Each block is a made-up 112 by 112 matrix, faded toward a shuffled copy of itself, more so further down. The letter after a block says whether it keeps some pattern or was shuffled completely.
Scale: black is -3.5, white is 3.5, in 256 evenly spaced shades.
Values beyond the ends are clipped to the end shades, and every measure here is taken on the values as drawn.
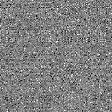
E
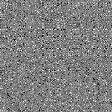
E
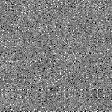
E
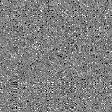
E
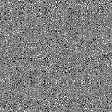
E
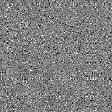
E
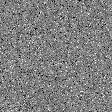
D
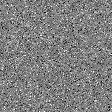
D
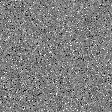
D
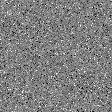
D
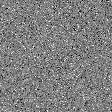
D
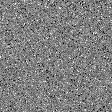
D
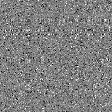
E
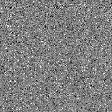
E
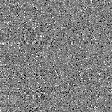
E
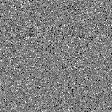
E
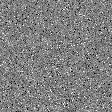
D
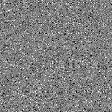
E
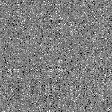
E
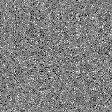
E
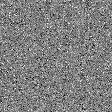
D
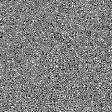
E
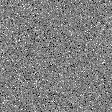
D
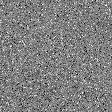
D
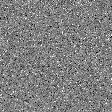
D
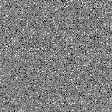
E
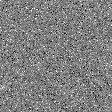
D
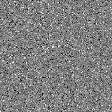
E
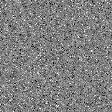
E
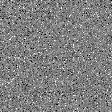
E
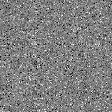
E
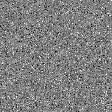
E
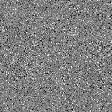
E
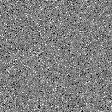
E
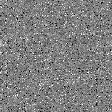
E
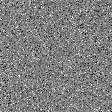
D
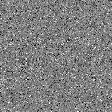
E
